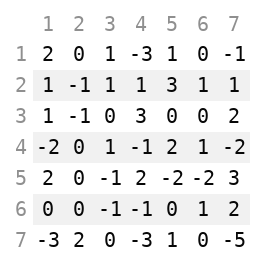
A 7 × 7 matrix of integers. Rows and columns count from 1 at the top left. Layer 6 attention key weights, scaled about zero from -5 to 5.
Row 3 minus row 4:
3 -1 -1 4 -2 -1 4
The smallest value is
-5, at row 7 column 7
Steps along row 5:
down down up down same up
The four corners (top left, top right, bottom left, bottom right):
2 -1 -3 -5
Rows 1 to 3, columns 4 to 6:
-3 1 0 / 1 3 1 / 3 0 0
